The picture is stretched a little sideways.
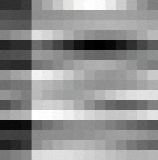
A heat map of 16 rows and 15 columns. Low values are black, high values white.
The bottom left is the roughest part. Streaks run across, left to right. A vertical seam about 20% of the way across splits the table, and the right part is higher.
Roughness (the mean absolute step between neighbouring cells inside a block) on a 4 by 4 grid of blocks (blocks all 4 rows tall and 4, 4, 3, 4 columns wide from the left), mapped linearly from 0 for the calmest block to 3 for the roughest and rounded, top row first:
1 1 1 0 / 3 2 2 1 / 2 0 2 3 / 2 0 0 1
